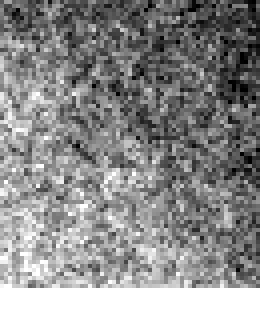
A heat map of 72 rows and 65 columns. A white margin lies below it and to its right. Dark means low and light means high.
Values rise toward the bottom left. The values follow a bell shape. The ninth with the lowest average is the top right. No regular stripes run through it.
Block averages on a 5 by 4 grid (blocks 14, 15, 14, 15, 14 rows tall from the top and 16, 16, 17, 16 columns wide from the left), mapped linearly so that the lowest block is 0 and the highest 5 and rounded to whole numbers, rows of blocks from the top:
2 1 1 0
4 2 1 1
4 3 2 1
4 4 3 2
5 4 4 2
